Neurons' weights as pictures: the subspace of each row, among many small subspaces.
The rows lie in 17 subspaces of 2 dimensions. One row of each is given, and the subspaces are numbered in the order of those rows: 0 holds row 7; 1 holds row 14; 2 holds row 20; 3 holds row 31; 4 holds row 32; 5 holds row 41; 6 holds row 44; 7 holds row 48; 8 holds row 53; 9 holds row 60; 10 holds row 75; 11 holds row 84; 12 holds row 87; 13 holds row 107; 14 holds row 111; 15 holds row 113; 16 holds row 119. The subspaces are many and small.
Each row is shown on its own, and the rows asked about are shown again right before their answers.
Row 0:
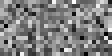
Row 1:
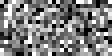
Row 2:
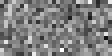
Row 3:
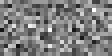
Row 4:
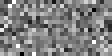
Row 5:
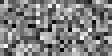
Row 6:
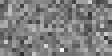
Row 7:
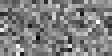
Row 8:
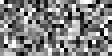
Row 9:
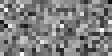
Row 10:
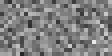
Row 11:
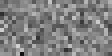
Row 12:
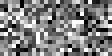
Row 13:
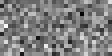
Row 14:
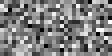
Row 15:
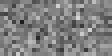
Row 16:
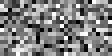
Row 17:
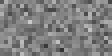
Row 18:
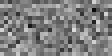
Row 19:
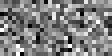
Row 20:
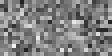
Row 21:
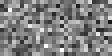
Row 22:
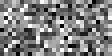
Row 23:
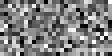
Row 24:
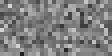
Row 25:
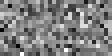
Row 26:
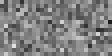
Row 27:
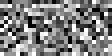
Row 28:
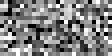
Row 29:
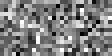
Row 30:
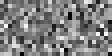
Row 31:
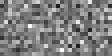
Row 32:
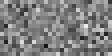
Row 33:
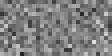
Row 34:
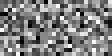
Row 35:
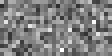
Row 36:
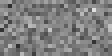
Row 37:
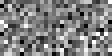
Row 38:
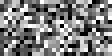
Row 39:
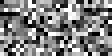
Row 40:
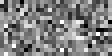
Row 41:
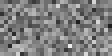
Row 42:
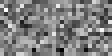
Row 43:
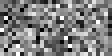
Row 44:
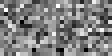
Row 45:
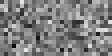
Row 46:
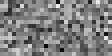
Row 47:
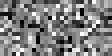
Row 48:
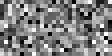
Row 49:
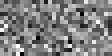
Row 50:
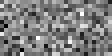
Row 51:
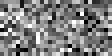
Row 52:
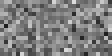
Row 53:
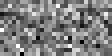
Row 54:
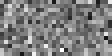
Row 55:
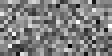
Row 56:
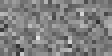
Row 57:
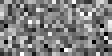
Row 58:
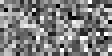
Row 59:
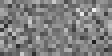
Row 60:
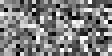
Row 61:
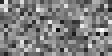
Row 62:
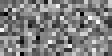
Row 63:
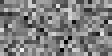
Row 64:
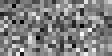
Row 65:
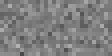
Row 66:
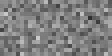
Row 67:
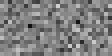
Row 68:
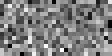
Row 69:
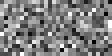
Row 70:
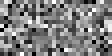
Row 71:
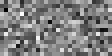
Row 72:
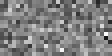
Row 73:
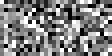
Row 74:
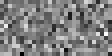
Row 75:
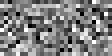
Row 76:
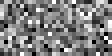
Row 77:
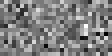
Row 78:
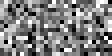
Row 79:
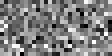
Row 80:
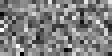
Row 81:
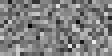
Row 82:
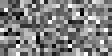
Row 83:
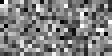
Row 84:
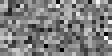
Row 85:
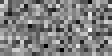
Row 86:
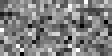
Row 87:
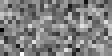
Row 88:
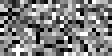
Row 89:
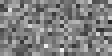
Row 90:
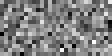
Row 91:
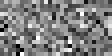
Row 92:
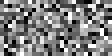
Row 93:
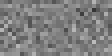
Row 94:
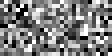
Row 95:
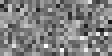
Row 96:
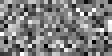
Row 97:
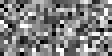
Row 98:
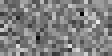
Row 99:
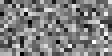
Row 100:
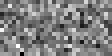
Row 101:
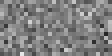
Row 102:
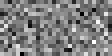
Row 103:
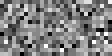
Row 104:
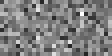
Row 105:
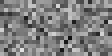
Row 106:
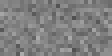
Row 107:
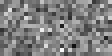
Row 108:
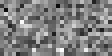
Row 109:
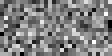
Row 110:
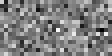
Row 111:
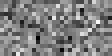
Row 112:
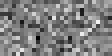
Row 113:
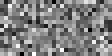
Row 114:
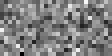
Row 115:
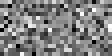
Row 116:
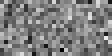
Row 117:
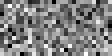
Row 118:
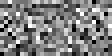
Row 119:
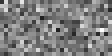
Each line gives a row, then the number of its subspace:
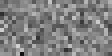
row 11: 9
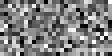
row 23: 4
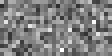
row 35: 10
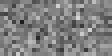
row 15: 6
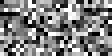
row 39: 12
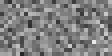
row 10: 3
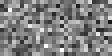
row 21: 1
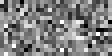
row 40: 2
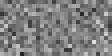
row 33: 7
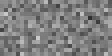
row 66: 4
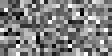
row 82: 16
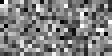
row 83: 16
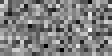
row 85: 3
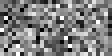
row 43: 13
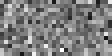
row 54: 5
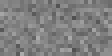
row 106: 9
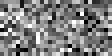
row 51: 2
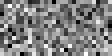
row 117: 5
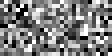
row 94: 4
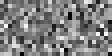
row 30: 9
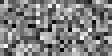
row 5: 15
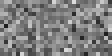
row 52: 11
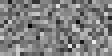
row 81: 3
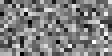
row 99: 3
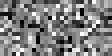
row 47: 14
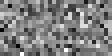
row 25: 8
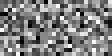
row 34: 4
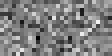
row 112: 14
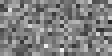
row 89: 1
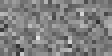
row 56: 0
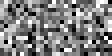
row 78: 11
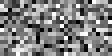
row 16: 1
